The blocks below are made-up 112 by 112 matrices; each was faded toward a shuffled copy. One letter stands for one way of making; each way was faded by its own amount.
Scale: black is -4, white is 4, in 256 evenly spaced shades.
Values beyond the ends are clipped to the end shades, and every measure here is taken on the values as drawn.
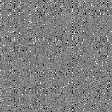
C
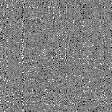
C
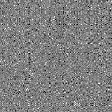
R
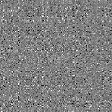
R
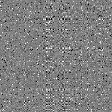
C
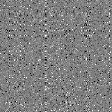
C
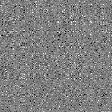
R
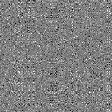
R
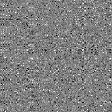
R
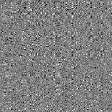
R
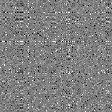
C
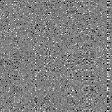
C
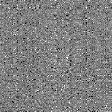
R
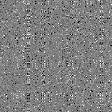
C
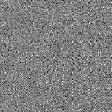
R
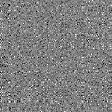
R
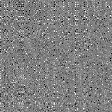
C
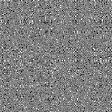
R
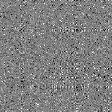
C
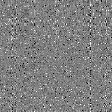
C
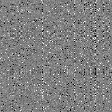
C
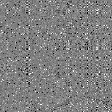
C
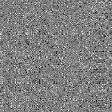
R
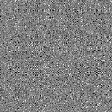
R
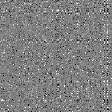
C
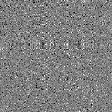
R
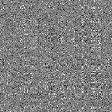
R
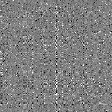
C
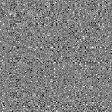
R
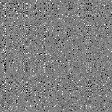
C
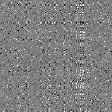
C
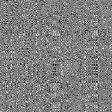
C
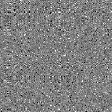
R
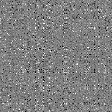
C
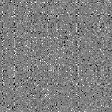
C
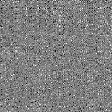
R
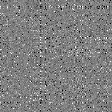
C
